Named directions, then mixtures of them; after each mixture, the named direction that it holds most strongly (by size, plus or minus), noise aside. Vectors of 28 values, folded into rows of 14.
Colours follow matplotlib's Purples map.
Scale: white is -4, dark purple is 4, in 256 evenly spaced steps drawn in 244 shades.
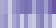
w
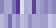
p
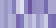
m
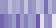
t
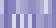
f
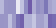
m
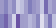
t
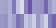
m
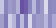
w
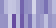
f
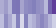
w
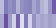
f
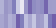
m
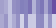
w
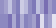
t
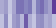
w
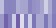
f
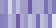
t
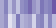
w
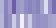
f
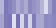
f
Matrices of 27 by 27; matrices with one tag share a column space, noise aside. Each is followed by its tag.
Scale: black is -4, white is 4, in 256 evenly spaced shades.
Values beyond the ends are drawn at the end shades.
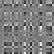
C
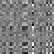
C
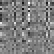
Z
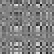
C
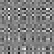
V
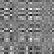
V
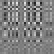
Z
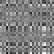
C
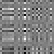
V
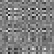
V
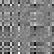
C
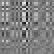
Z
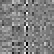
C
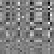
Z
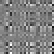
C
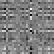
V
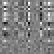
Z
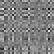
V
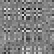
V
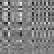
Z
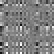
C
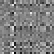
C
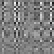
Z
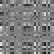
C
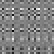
V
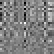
Z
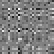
V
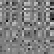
Z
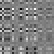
V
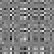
V
